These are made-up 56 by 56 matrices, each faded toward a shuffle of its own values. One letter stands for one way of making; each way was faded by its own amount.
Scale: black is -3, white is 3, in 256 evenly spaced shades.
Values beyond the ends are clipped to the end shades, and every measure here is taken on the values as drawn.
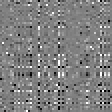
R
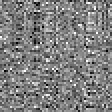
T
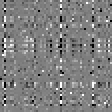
R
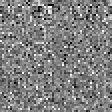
T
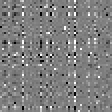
R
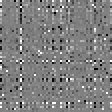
R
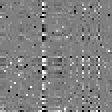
R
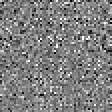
T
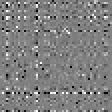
R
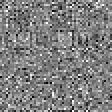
T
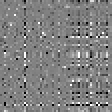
R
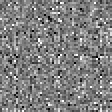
T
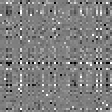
R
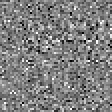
T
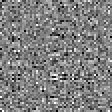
T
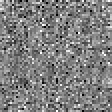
T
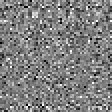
T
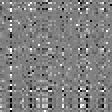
R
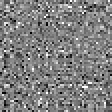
T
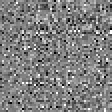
T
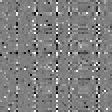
R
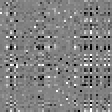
R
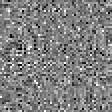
T
